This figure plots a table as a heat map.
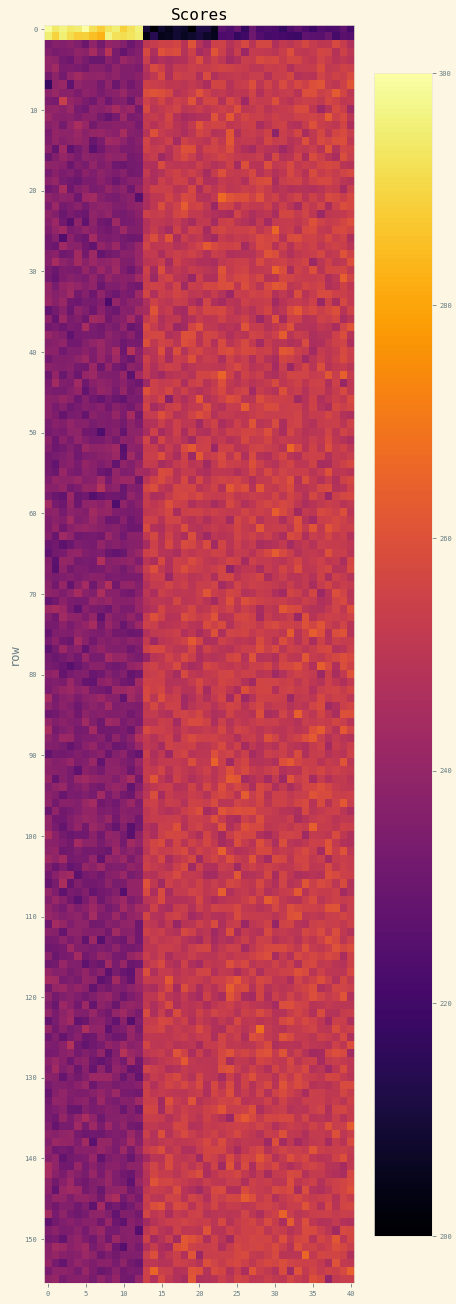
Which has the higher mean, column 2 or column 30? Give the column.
30
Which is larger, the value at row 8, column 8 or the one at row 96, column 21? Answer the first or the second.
the second
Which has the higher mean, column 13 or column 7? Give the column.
13
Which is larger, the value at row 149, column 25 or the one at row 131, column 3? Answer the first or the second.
the first
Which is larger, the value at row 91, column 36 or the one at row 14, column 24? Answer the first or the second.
the second
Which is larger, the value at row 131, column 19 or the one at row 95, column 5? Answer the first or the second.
the first
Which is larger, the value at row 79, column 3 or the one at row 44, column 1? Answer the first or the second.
the second
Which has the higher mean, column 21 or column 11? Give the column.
21
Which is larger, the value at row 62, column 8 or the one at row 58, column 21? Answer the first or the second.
the second
